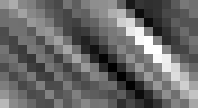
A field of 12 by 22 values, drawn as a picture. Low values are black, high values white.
The grain runs diagonally down to the right. The top left is the smoothest part. The ninth with the highest average is the middle right. There is no overall slope.
